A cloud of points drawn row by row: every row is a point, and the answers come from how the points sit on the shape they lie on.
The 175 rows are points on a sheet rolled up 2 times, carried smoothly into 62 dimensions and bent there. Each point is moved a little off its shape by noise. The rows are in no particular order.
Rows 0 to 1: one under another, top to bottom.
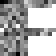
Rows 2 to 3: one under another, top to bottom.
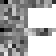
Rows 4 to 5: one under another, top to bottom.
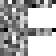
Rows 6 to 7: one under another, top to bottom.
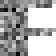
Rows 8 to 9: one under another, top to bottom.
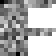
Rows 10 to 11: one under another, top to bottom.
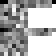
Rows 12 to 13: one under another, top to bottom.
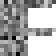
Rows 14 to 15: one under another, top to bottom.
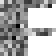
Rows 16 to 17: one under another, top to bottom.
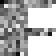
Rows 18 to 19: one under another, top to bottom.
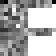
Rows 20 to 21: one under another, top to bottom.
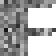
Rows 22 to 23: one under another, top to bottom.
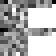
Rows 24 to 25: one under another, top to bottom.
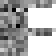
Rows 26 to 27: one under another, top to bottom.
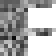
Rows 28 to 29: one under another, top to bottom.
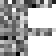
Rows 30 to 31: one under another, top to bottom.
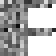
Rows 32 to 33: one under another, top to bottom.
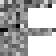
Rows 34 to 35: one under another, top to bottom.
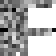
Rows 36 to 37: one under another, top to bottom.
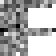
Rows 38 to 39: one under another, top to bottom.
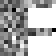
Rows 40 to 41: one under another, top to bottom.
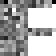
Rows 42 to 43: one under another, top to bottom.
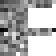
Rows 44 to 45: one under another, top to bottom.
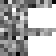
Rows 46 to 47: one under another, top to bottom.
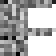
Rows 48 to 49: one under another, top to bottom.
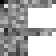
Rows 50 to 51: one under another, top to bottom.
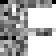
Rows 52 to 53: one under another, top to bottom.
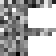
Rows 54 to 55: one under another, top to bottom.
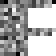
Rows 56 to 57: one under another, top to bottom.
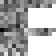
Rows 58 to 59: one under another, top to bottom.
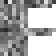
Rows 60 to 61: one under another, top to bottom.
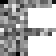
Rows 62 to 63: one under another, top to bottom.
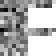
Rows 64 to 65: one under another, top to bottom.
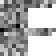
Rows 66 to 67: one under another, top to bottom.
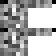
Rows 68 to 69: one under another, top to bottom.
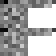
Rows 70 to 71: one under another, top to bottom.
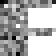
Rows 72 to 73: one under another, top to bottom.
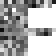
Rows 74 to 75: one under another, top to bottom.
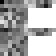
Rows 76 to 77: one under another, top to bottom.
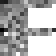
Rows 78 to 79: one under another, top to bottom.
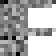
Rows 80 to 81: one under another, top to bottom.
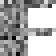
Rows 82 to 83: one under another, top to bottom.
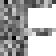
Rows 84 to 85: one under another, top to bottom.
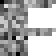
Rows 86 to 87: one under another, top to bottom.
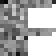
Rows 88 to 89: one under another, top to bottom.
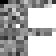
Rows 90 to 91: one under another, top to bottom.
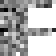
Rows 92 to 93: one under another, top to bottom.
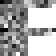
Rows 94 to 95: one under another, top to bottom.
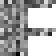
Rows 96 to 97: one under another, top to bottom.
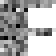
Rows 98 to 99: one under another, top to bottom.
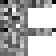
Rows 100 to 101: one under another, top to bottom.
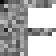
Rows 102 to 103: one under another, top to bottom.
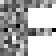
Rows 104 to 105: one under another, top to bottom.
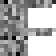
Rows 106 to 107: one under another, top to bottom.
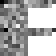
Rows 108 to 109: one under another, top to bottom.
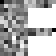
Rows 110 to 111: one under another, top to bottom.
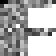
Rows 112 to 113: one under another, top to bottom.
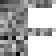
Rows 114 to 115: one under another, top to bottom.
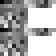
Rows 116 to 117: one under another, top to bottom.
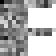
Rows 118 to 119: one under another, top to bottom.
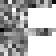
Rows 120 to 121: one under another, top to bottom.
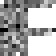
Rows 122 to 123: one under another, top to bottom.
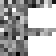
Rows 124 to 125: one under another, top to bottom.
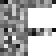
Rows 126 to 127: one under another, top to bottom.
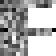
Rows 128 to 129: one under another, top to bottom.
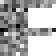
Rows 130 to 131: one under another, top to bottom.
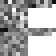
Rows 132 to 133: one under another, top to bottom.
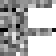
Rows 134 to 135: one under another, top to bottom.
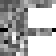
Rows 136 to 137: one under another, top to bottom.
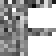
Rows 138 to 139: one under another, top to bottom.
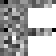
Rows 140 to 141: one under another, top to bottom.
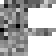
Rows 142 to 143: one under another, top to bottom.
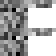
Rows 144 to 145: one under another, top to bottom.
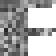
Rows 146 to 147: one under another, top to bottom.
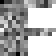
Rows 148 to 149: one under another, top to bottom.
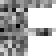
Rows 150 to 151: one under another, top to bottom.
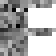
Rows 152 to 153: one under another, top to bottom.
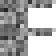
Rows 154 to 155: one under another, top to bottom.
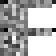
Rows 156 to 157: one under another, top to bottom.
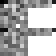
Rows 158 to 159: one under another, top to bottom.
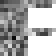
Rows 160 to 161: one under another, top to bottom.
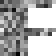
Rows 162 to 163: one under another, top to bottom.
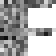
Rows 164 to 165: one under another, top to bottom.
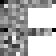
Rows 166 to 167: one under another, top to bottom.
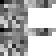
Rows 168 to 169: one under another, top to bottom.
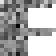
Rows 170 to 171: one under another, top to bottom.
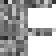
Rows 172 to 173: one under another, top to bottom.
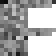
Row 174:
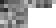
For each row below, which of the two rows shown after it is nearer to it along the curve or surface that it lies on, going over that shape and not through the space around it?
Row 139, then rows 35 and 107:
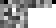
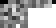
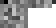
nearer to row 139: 35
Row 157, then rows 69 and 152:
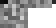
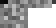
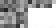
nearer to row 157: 69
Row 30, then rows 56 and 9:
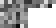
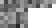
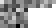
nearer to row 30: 9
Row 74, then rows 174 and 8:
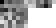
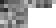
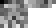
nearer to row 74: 8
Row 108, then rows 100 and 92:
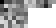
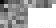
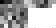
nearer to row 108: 92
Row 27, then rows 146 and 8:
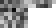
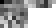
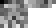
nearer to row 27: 146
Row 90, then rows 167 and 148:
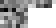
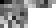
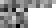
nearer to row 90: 148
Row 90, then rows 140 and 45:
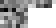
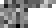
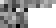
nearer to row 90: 45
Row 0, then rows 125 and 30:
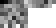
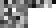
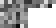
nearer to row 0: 125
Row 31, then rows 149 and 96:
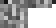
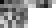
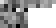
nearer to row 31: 96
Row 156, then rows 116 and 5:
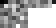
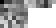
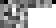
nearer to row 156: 5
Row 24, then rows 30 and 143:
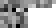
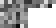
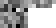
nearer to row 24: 143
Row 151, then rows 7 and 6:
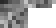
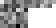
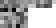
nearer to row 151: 7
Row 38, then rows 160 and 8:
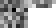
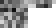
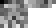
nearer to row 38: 160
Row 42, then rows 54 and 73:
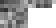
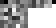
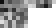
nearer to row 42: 73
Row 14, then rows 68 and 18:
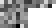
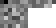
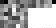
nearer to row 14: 68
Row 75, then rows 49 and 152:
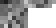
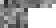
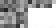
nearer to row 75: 152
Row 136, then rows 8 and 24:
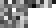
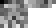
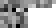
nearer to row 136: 8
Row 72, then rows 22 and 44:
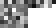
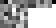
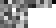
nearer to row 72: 44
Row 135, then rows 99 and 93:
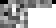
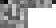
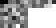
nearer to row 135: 93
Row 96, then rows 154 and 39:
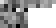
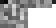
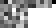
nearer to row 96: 154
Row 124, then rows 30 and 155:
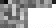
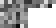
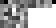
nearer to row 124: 30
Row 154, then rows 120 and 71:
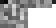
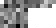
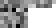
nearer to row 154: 120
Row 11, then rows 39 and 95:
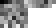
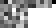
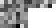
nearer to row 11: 39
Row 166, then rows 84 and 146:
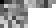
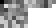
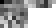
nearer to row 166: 84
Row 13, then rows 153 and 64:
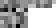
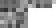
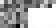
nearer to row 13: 64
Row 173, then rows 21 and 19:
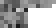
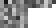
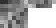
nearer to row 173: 19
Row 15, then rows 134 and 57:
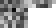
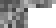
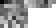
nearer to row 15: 57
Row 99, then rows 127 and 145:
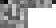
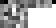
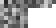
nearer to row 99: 145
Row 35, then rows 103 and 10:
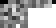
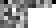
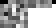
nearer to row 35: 10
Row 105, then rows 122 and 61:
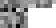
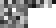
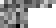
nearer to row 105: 61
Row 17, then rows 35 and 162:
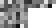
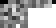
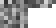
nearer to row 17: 162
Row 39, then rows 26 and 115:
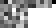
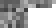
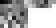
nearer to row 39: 115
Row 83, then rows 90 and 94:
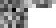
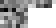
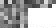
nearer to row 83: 90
